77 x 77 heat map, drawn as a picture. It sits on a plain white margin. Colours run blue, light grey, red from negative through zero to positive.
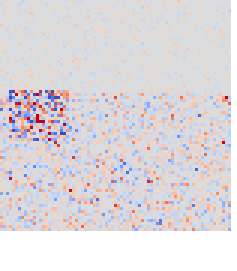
There are no regular stripes. In the middle left lies a patch that is rougher than the rest. A few values lie far out on both sides of the bulk. No overall slope runs across the table. The grain is fine, like static. A horizontal seam about 40% of the way down splits the table, and the top part is calmer.
